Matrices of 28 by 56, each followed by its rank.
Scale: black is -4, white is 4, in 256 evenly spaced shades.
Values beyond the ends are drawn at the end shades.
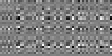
two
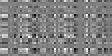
two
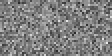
full rank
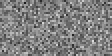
full rank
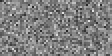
full rank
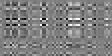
two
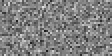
full rank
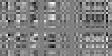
two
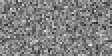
full rank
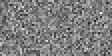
full rank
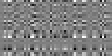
two
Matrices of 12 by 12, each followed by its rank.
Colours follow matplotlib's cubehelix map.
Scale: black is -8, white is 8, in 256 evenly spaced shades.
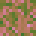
full rank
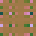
one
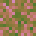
full rank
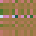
one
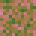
full rank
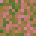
full rank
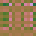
one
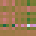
one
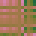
one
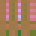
one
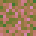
full rank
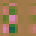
one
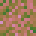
full rank
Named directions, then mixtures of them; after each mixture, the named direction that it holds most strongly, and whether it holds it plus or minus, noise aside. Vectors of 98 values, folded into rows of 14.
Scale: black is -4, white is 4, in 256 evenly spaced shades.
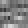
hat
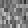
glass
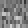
glass, plus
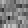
hat, plus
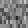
glass, minus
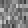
glass, plus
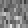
glass, plus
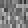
glass, plus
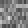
glass, plus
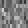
glass, plus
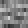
hat, minus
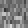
glass, plus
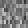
glass, plus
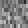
glass, plus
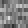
hat, minus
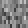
glass, minus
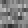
hat, minus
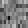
glass, minus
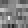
hat, minus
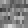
hat, plus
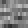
hat, minus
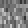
glass, plus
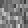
glass, plus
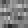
hat, minus
